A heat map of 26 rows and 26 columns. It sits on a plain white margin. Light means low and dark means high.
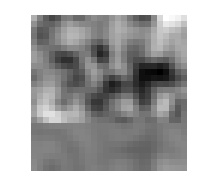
No lone cell stands out from its neighbours. The bottom middle is the smoothest part. The bottom part is calmer, past a seam about 70% of the way down. The middle right is the ninth with the highest average. The texture is blotchy.
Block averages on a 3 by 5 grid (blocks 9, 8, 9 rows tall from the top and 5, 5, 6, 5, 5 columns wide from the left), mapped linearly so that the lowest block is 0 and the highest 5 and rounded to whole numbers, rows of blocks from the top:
3 2 2 3 0 | 0 3 4 5 3 | 2 2 3 3 2
